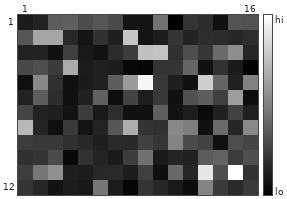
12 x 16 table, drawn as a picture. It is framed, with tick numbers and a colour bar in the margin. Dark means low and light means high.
Mirror symmetry: none. Histogram: skewed, a long tail of high values. Odd rows or columns: none.
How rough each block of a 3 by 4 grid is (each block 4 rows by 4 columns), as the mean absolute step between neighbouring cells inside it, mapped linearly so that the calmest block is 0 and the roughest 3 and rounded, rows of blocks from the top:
2121 / 1223 / 1013
